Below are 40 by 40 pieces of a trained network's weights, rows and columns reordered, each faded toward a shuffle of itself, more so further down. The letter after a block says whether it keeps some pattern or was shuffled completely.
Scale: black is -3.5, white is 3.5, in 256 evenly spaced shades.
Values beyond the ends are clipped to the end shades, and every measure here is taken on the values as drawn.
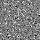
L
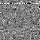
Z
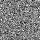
L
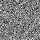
L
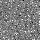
L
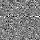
Z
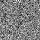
L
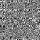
Z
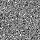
L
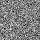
L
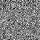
Z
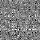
Z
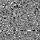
Z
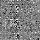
Z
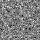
Z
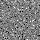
L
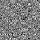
Z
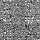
Z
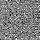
Z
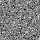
L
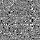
Z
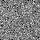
L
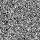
L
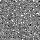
L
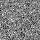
L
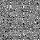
Z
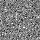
L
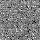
Z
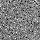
L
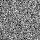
L
